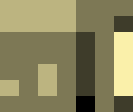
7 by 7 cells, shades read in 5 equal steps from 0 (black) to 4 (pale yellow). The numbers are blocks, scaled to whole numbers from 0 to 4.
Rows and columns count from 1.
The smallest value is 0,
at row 7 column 5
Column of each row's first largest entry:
1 1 7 7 7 7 1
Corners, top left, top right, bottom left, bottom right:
3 2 2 1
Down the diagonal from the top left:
3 3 2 2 1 2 1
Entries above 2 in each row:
4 4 1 1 2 3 0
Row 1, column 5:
2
